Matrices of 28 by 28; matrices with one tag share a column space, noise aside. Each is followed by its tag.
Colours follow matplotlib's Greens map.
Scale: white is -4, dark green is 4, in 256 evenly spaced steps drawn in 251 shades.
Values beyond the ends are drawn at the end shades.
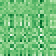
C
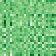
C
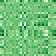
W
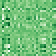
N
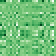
W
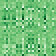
N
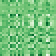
C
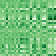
N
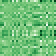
W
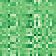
C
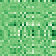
W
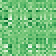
N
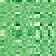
W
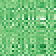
N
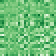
C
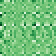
W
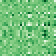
W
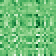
C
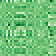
W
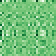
W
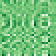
C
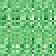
N
